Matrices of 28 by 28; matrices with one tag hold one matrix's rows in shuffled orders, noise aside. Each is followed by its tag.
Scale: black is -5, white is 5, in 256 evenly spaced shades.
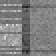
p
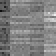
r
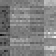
r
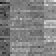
r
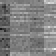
r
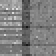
p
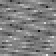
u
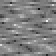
u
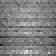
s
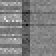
p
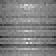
s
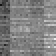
r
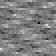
u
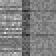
p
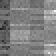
r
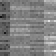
r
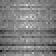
s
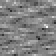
u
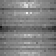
s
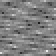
u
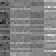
r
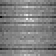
s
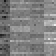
r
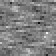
u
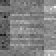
r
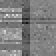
p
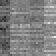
r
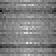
s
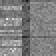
p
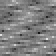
u
